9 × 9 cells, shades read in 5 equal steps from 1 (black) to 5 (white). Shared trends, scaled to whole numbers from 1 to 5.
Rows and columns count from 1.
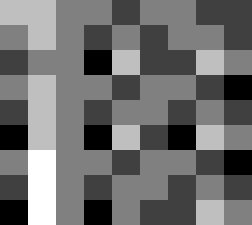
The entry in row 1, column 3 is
3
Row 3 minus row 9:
1 -2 0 0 1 0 0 0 0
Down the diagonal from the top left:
4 4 3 3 3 2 3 3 3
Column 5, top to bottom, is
2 3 4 2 3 4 2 3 3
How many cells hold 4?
11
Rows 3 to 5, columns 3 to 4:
3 1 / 3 3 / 3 2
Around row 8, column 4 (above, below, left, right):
3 1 3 3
